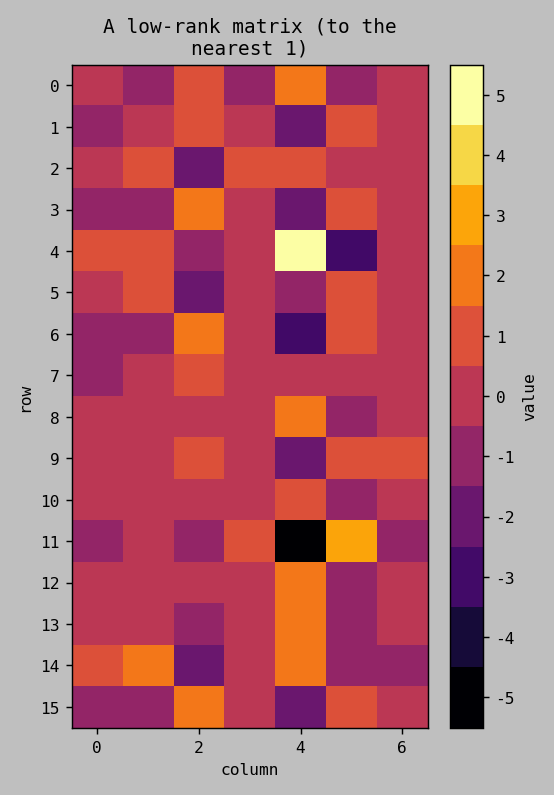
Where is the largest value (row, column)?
4 4
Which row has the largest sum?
4
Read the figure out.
Title: A low-rank matrix (to the nearest 1)
x-axis: column, ticks 0 2 4 6
y-axis: row, ticks 0 1 2 3 4 5 6 7 8 9 10 11 12 13 14 15 (0 at the top)
Colour bar: value, ticks -5 -4 -3 -2 -1 0 1 2 3 4 5
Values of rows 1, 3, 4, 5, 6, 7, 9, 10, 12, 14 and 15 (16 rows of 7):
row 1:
-1 0 1 0 -2 1 0
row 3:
-1 -1 2 0 -2 1 0
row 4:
1 1 -1 0 5 -3 0
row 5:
0 1 -2 0 -1 1 0
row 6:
-1 -1 2 0 -3 1 0
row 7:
-1 0 1 0 0 0 0
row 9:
0 0 1 0 -2 1 1
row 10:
0 0 0 0 1 -1 0
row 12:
0 0 0 0 2 -1 0
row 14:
1 2 -2 0 2 -1 -1
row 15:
-1 -1 2 0 -2 1 0
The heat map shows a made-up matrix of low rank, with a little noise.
